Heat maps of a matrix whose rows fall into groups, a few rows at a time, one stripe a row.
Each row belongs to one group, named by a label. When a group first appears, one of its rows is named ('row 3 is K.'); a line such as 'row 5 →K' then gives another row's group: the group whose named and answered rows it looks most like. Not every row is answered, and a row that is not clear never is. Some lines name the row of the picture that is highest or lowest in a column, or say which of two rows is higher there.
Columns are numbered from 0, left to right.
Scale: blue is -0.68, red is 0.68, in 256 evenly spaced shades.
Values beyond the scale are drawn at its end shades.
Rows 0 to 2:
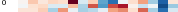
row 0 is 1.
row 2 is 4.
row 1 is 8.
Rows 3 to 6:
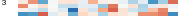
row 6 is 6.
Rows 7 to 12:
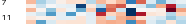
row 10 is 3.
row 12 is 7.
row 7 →7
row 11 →8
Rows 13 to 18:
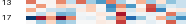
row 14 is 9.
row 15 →9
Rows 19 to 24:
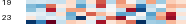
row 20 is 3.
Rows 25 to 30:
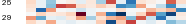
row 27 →6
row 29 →7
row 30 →8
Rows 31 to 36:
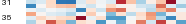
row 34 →9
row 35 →1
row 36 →6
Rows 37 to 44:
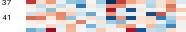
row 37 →8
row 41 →9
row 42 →1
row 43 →4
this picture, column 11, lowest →44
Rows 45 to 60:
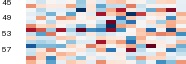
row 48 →3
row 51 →8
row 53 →6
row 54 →7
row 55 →3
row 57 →8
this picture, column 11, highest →48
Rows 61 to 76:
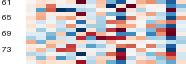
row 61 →1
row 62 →8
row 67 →4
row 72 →4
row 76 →1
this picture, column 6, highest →69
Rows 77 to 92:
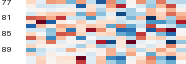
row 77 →6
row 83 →9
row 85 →7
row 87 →8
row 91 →1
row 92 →1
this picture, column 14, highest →84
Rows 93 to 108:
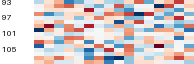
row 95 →1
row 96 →7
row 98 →8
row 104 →9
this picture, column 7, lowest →107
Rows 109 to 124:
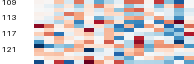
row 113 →4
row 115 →9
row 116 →1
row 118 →8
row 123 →1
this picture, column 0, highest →115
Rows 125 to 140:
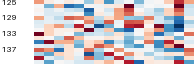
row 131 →4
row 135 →6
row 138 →3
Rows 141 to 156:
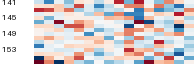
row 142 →4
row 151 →9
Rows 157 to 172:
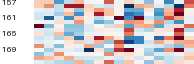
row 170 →3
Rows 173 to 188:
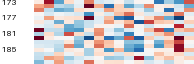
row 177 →1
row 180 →9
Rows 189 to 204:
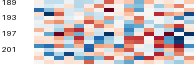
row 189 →3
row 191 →3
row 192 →6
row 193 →8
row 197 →6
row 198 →4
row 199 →4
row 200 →6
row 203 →3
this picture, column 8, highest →201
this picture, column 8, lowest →200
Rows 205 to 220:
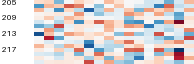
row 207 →3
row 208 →4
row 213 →9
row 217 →4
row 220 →1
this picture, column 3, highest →206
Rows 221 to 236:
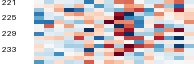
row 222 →4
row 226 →3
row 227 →9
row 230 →4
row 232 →8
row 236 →3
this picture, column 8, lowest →227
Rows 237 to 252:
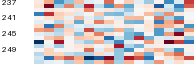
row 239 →1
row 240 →6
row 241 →4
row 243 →6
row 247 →6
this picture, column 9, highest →251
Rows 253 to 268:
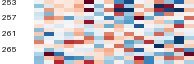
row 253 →1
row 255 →1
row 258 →1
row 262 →8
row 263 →7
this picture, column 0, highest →263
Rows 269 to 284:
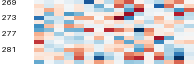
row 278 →9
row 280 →7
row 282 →4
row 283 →4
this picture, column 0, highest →279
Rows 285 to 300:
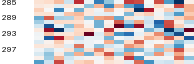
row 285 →4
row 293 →1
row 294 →6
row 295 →8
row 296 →4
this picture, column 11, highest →287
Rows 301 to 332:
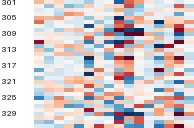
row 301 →8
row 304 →7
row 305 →8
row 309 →8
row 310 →1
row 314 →6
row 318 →9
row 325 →6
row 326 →6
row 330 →8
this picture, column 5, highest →328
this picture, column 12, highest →318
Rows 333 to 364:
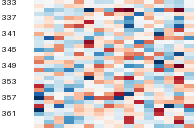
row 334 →7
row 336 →3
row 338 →1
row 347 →7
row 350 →9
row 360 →9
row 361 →9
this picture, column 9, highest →335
